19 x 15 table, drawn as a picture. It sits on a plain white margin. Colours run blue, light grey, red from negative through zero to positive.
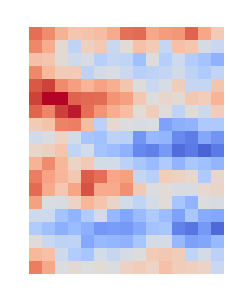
There are no lone odd cells. Values rise toward the top left. Streaks run across, left to right. Horizontal stripes repeat 3 times down the table.
